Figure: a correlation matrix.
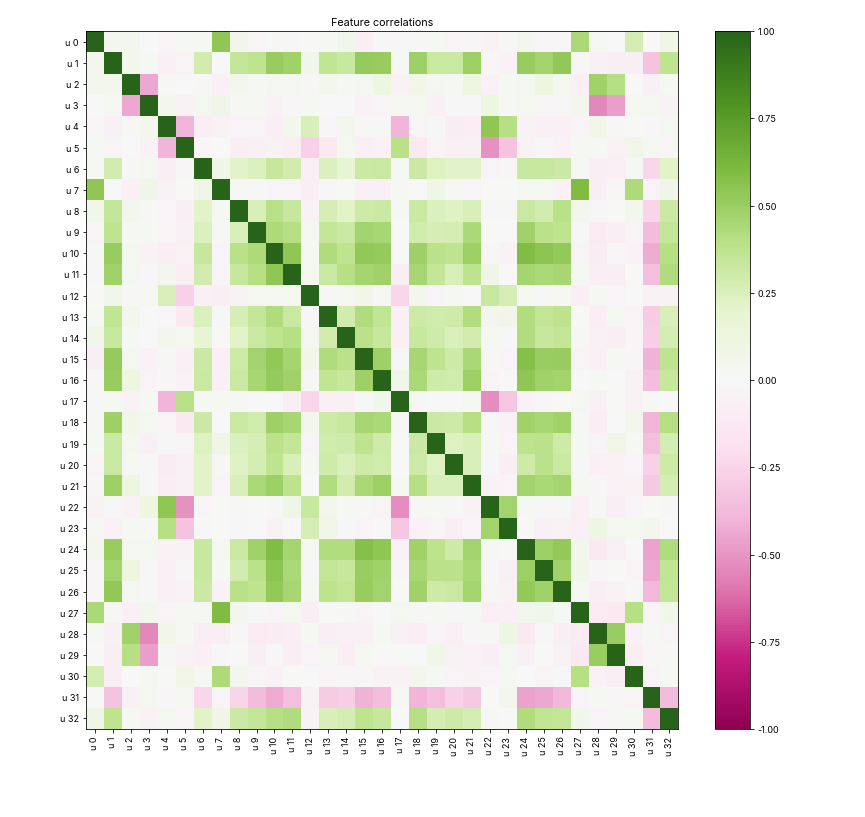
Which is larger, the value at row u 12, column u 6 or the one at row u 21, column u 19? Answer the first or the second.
the second
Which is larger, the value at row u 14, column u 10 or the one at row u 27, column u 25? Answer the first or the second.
the first
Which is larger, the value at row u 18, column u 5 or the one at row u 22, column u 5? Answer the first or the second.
the first
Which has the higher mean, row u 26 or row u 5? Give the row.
u 26
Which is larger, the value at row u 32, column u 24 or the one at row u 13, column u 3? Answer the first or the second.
the first
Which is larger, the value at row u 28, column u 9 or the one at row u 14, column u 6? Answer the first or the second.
the second
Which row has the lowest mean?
u 31
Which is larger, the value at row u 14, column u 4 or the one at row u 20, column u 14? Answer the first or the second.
the second
